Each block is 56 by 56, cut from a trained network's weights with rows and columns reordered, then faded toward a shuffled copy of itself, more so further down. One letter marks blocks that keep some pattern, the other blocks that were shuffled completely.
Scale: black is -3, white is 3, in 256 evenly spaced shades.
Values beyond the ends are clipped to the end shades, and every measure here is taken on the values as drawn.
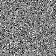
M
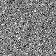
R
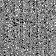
M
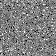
R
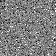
R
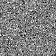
M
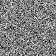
R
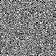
M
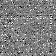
M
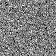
R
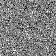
R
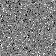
R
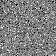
R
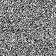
R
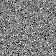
R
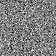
R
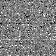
M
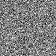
M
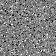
R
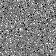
R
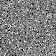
R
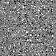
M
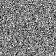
M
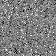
R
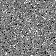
R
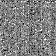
M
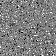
R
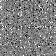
M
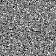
M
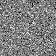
M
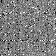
M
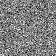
R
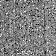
M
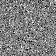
R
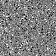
R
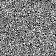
M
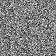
M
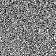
M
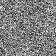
R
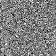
M
